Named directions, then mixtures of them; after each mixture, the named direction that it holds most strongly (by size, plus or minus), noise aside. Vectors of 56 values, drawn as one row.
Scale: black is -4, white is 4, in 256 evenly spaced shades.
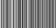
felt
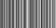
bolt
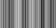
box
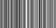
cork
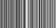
cork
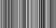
box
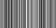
cork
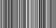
cork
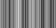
box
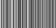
felt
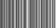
bolt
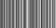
bolt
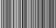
felt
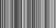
box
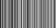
felt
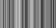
box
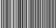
felt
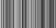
box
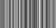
cork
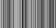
box
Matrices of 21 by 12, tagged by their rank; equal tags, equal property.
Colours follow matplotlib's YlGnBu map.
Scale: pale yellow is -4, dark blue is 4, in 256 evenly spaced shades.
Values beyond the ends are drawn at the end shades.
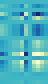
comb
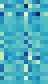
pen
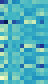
pen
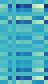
comb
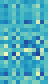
pen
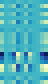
comb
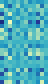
pen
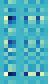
comb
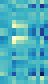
pen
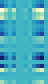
comb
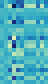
pen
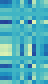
comb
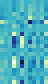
pen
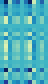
comb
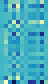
pen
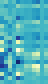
pen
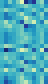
pen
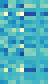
pen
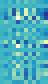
pen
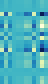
comb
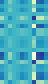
comb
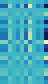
comb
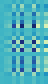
comb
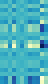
comb
